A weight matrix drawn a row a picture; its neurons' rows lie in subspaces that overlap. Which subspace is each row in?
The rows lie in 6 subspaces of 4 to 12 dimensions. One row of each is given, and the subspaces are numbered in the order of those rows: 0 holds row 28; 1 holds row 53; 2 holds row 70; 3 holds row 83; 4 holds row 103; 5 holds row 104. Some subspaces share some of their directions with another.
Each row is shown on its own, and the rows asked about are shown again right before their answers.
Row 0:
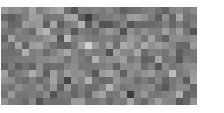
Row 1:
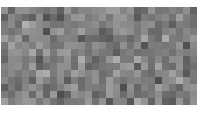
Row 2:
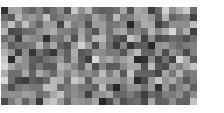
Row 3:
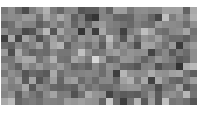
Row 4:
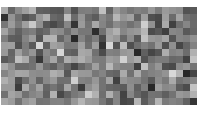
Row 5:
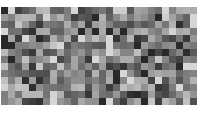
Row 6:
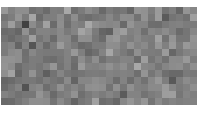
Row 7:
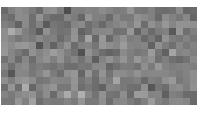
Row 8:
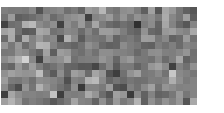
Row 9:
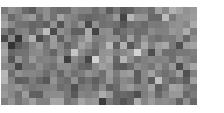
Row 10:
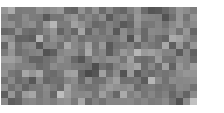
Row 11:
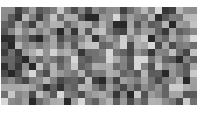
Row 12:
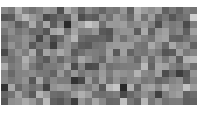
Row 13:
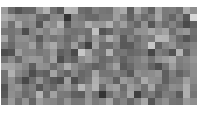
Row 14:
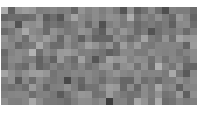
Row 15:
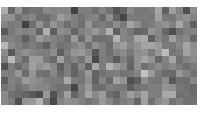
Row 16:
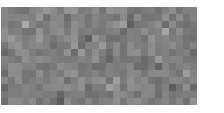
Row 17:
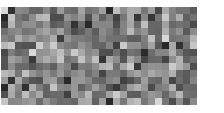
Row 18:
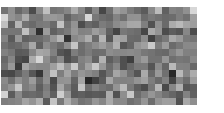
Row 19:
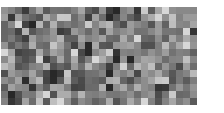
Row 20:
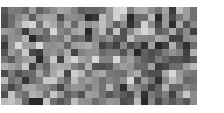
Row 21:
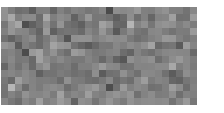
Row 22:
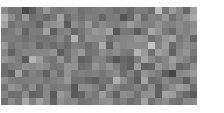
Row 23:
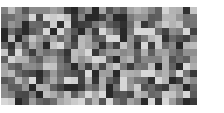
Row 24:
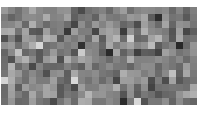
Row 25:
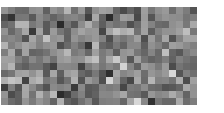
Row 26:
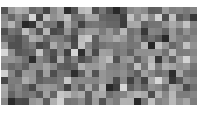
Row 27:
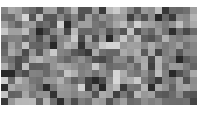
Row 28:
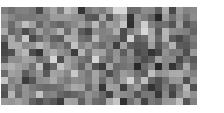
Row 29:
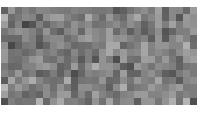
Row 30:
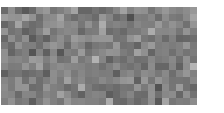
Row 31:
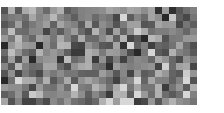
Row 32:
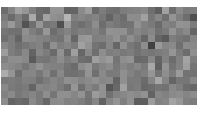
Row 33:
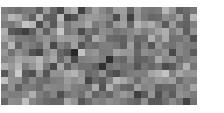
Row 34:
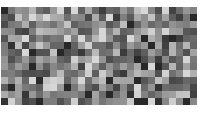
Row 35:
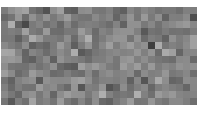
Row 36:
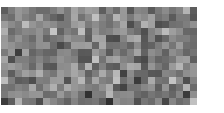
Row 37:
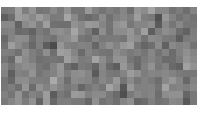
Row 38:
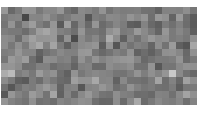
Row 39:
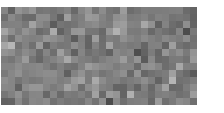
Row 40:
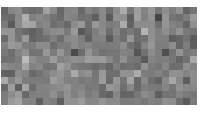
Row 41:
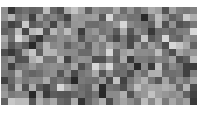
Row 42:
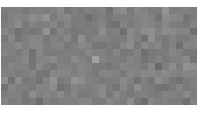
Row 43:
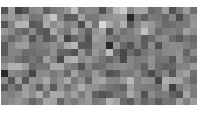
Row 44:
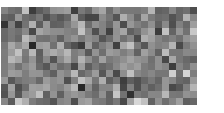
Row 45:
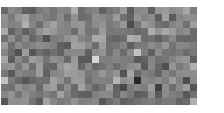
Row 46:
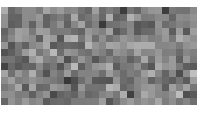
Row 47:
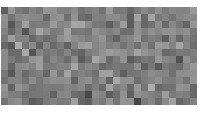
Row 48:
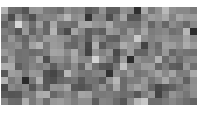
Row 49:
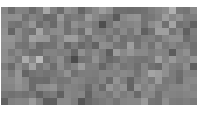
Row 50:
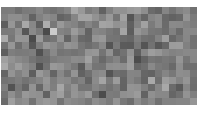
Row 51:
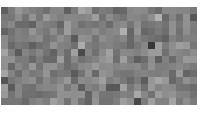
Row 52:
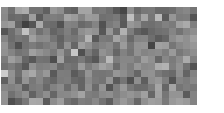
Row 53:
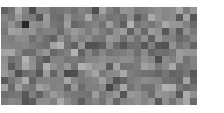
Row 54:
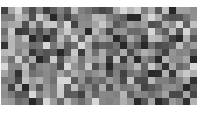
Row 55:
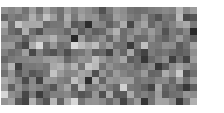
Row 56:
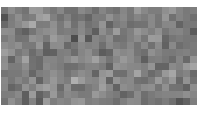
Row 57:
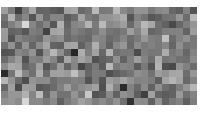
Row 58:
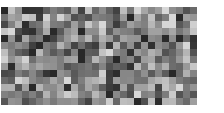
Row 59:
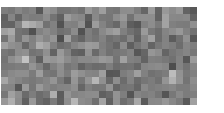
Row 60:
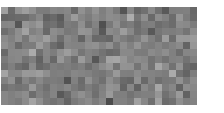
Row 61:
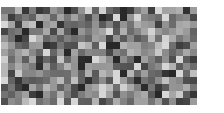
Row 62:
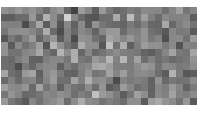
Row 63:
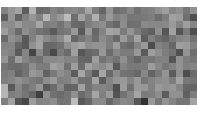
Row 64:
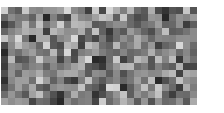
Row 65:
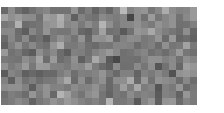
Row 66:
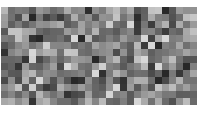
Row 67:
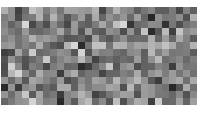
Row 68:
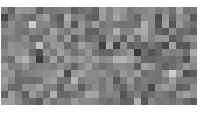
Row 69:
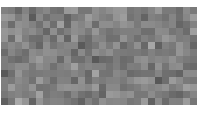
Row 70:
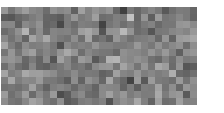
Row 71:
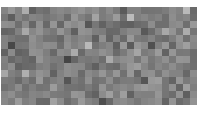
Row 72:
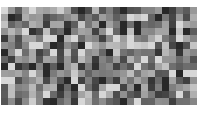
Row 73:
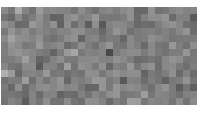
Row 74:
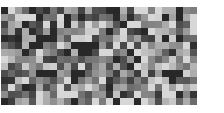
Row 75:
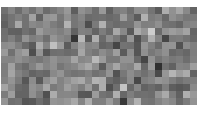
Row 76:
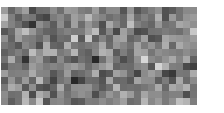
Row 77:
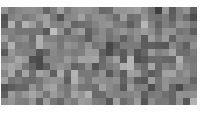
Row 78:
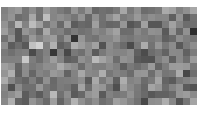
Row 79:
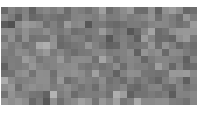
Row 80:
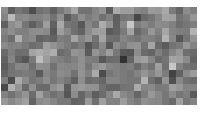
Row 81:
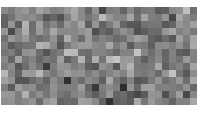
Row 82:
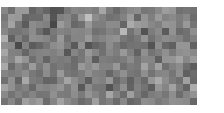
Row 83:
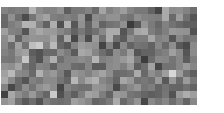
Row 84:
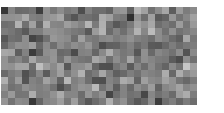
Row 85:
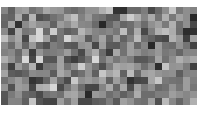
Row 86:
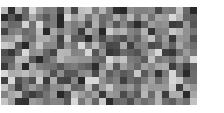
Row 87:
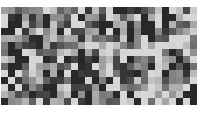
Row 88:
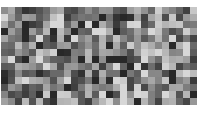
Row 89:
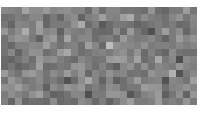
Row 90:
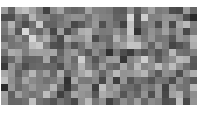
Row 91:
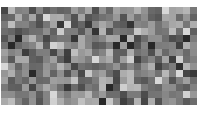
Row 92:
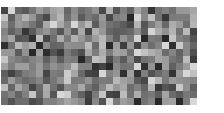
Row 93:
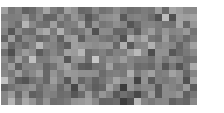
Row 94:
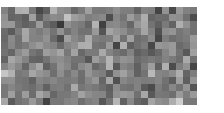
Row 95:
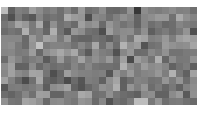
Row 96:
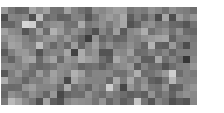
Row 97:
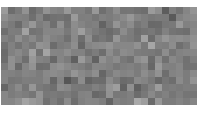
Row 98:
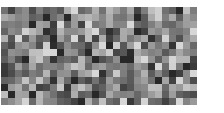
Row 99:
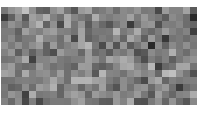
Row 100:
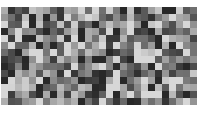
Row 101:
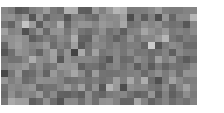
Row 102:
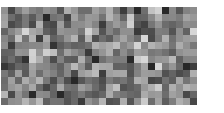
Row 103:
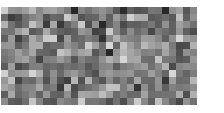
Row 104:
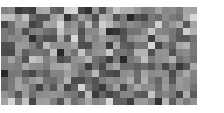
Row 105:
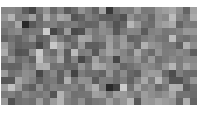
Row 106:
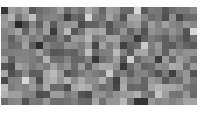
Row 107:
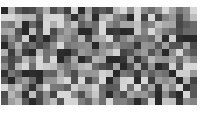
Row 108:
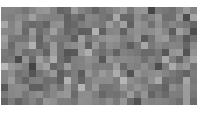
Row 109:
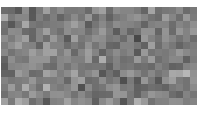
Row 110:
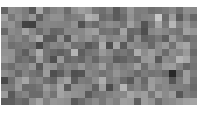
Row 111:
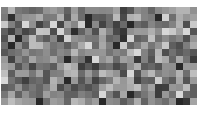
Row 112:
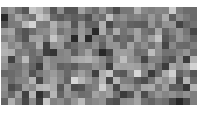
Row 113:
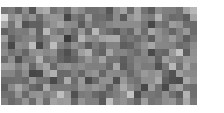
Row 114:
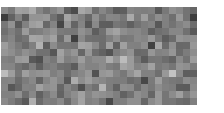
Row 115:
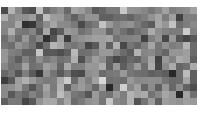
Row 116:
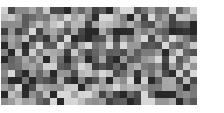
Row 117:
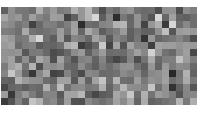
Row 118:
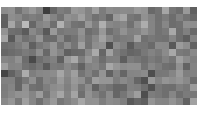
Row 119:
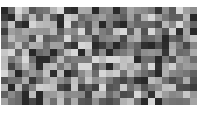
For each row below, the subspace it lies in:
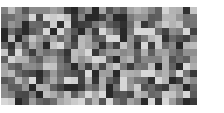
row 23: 5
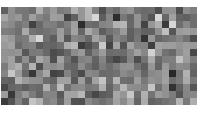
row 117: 1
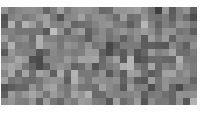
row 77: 4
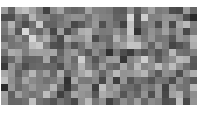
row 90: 4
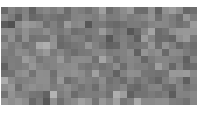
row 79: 3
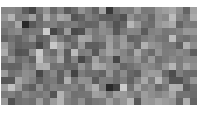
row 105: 4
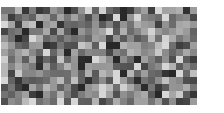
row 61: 5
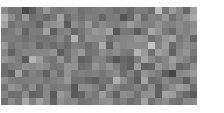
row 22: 5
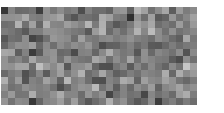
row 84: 1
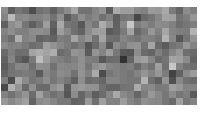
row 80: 4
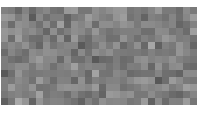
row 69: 5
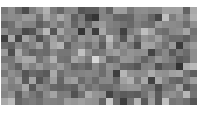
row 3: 5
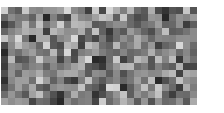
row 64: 5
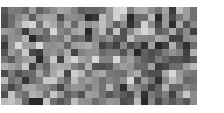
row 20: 1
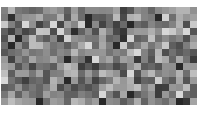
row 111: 5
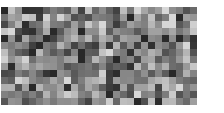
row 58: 3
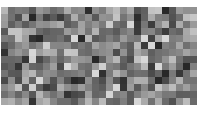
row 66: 1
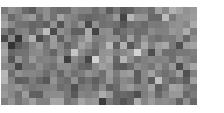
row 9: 5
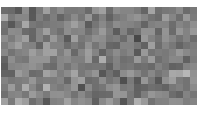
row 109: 3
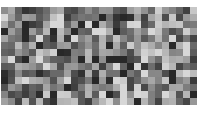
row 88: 5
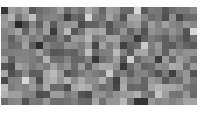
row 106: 2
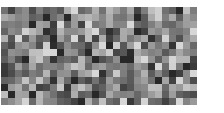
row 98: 4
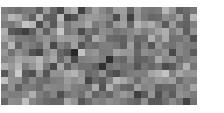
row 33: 1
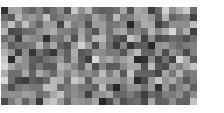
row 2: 5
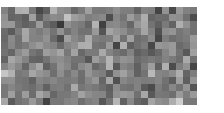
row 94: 0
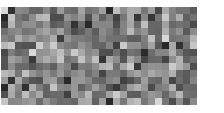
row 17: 4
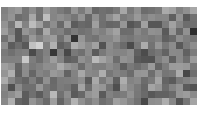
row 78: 3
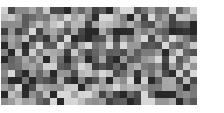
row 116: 2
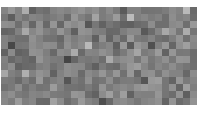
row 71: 5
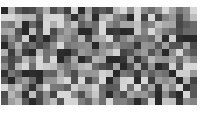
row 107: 2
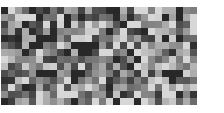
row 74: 3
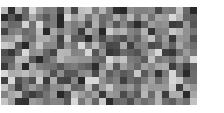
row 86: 3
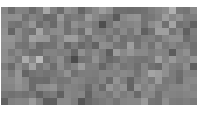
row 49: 1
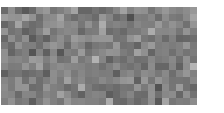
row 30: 5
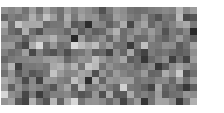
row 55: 3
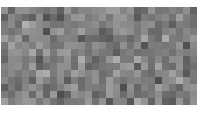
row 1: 4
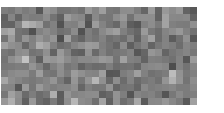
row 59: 3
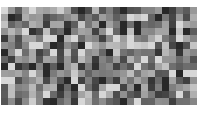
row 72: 4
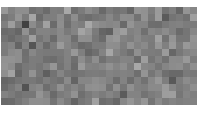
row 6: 3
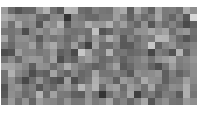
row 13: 3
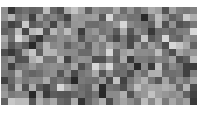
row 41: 4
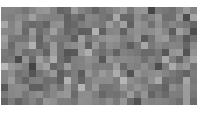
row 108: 3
